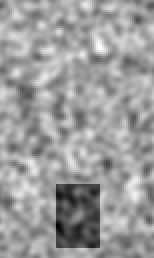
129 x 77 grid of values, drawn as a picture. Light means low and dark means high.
Values change most from cell to cell in the bottom middle. No regular stripes run through it. An odd patch, higher than its surroundings, sits in the bottom middle. The bottom middle is the ninth with the highest average.
